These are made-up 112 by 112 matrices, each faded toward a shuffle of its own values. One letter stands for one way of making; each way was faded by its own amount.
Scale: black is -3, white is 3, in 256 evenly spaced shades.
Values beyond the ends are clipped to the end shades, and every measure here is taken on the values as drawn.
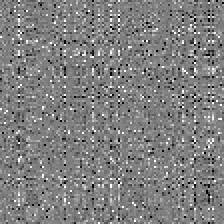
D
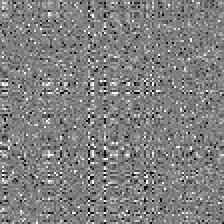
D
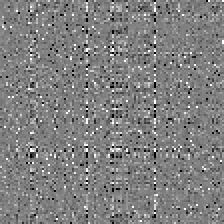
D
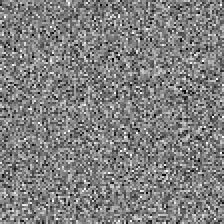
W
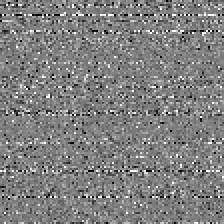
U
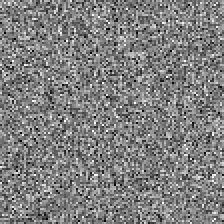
W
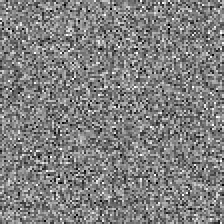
W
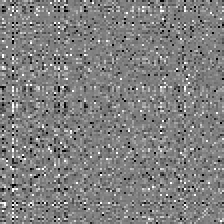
D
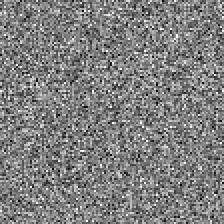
W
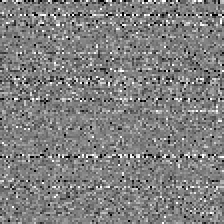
U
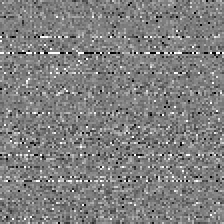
U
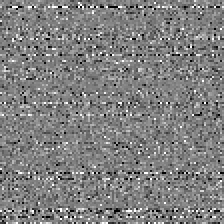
U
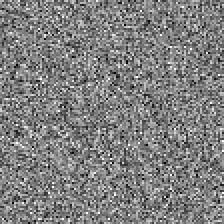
W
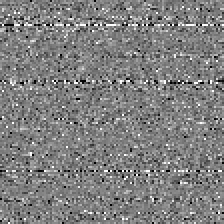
U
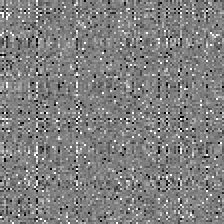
D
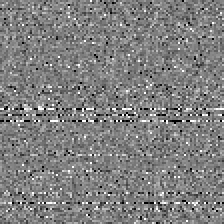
U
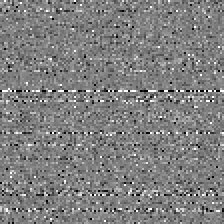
U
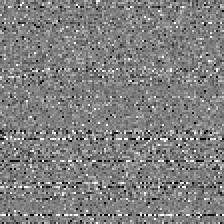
U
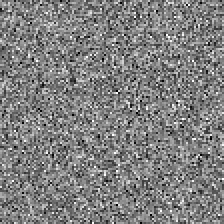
W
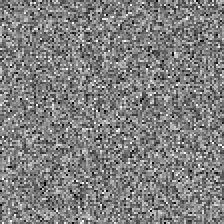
W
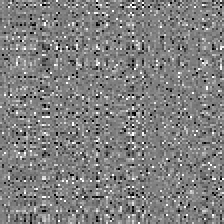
D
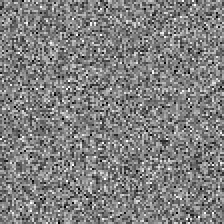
W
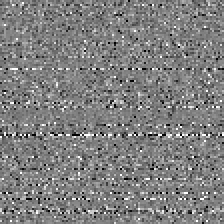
U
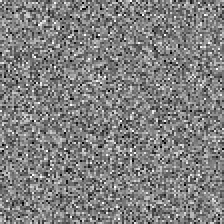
W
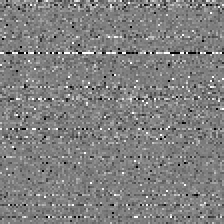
U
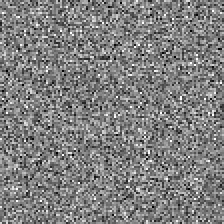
W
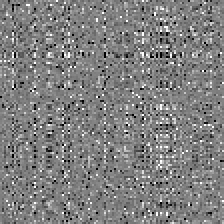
D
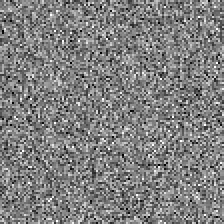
W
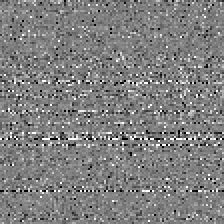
U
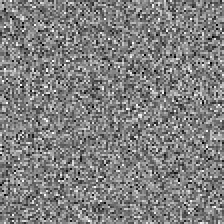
W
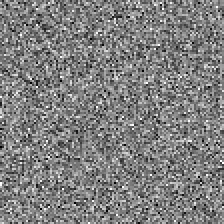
W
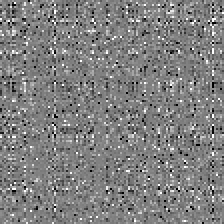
D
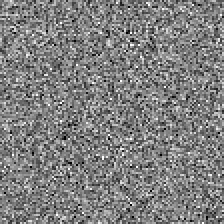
W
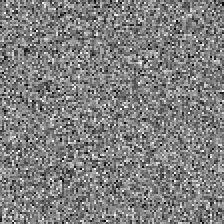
W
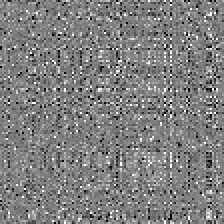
D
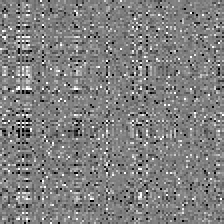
D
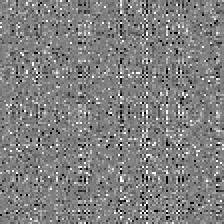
D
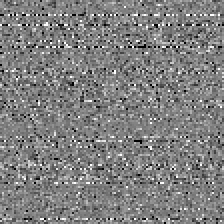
U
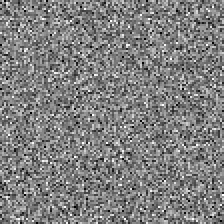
W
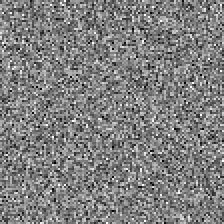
W
